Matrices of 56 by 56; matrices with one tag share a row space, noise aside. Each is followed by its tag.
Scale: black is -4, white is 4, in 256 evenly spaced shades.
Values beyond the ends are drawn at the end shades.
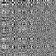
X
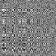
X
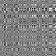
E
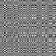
E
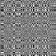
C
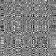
C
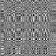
C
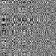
X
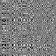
X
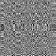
C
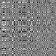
X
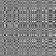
E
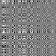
X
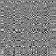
C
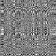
C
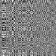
X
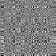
C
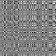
E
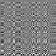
C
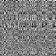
E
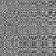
E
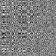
X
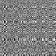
E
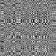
C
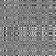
E
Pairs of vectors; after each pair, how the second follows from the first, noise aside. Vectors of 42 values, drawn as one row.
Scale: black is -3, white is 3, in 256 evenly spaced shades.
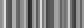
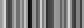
copied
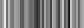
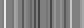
partly zeroed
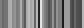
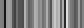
wrapped around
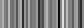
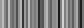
copied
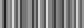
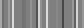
partly zeroed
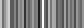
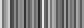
copied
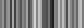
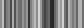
copied
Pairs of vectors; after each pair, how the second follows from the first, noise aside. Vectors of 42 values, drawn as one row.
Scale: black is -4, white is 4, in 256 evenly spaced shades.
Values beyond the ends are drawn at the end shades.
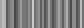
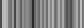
sign-scrambled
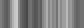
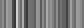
sign-scrambled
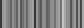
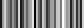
scaled up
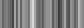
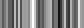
scaled up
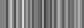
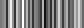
scaled up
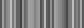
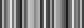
scaled up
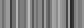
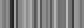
reversed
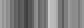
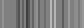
partly zeroed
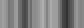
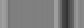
partly zeroed
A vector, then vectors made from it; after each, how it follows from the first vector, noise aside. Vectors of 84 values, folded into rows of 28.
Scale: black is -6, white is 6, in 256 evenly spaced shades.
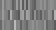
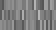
wrapped around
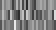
scaled up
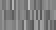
wrapped around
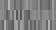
wrapped around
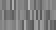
wrapped around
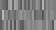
wrapped around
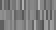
wrapped around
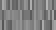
wrapped around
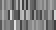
scaled up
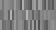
wrapped around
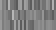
wrapped around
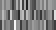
scaled up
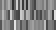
scaled up
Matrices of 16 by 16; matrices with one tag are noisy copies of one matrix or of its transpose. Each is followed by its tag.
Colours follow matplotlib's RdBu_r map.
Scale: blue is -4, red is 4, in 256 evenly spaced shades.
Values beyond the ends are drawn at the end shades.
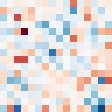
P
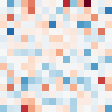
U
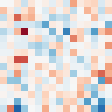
P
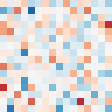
U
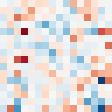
P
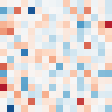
U
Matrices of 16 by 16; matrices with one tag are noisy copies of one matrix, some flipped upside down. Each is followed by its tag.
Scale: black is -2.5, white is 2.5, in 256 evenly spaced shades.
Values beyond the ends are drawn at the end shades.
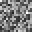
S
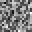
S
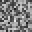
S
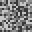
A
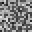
A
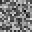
S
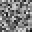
S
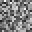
S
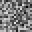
A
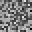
A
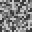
S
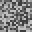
A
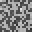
S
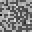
A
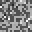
S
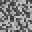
S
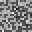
A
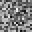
A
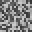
S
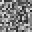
A
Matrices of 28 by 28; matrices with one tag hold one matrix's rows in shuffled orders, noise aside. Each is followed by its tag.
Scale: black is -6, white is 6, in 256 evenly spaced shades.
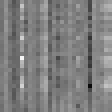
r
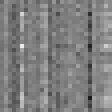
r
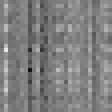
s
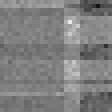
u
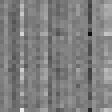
r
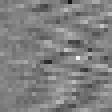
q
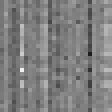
r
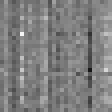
r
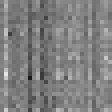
s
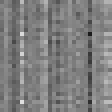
r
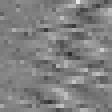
q
